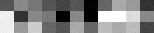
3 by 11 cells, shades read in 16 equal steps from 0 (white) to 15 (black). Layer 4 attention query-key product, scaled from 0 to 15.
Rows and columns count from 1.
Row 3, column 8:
4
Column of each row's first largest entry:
7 5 11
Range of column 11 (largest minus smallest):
5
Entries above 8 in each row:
7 3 4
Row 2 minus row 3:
0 6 4 -1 5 2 6 -4 -5 -2 -4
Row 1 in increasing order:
5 6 7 8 9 10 10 10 11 12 15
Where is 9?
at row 1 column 8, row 3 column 4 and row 3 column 7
